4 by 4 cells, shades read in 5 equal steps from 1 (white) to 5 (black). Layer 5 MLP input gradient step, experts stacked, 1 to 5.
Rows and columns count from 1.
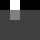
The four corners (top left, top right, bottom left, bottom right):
5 5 4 4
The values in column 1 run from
4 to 5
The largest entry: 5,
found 3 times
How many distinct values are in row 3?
1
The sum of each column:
17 12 17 17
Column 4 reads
5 4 4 4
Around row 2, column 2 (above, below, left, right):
1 4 4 4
